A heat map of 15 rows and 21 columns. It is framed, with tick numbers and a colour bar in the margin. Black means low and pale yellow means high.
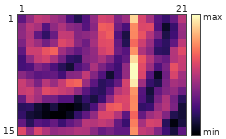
Concentric rings centre on the top left. The halves do not mirror each other. Overall the values sit about 40% of the way up the scale. The ninth with the highest average is the middle right. Column 15 stands out from the rest. The bottom left is the ninth with the lowest average.
